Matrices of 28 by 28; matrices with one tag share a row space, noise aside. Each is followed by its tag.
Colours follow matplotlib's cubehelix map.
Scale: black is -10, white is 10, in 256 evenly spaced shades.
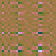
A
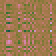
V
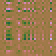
V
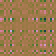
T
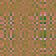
T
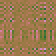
T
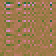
V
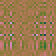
T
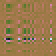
V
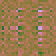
A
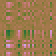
V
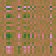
V
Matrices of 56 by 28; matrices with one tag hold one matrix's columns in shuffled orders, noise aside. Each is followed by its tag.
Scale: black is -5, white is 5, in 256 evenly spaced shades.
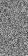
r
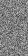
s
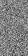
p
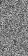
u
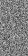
s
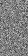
s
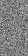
s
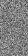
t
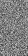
p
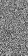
p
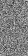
u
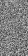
p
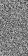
t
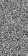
p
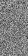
t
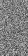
p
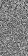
t
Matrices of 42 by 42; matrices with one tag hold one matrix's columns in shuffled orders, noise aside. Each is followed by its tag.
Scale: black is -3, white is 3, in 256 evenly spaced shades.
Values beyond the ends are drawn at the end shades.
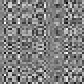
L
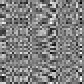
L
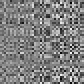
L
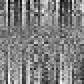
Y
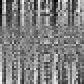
Y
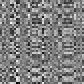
L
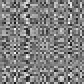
L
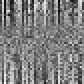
Y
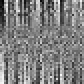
Y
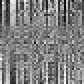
Y
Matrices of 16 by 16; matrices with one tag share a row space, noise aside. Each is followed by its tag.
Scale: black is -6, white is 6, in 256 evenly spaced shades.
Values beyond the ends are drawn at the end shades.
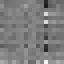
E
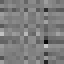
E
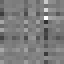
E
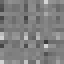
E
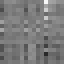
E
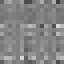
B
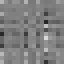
E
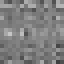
B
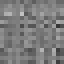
B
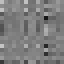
E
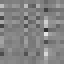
E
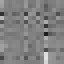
E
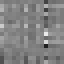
E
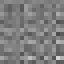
B
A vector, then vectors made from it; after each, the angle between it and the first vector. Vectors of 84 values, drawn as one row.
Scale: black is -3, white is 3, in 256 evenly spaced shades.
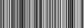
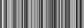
orthogonal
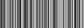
orthogonal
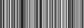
nearly parallel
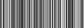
nearly parallel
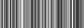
partly opposed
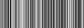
nearly opposite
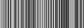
partly opposed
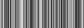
nearly opposite
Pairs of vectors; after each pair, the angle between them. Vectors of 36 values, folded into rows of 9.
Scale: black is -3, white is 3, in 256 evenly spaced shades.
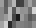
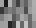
partly aligned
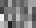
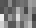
nearly parallel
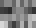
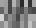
partly aligned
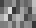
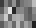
nearly parallel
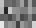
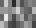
orthogonal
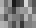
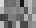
partly aligned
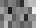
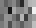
nearly parallel
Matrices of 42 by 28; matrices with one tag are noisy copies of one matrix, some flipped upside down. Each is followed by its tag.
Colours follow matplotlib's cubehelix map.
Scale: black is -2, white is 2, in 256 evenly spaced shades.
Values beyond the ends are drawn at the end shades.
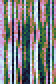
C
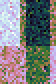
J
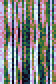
C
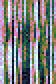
C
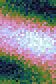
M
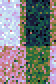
J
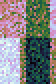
J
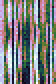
C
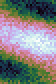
M
